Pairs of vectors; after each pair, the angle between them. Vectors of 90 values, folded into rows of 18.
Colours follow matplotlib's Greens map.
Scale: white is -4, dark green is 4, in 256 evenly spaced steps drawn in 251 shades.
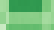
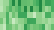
partly aligned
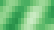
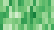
partly opposed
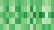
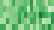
partly aligned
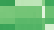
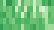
partly aligned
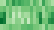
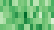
partly opposed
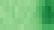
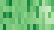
partly opposed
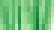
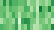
partly opposed
